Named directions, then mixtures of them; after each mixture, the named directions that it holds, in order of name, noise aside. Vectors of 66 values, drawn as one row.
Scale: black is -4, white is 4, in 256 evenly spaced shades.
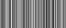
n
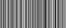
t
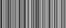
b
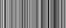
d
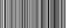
d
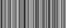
b, d, n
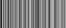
b, t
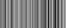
d, t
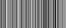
d, n, t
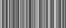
b, d, t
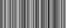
b, d, n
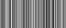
n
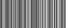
b, n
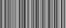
b, d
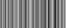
b, d, t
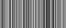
n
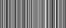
t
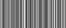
b, d, t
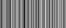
b, n, t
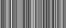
n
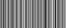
t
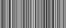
n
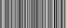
b, d, n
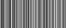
d, n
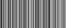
b, n, t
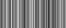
b, d, n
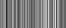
d, n, t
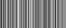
b, n, t
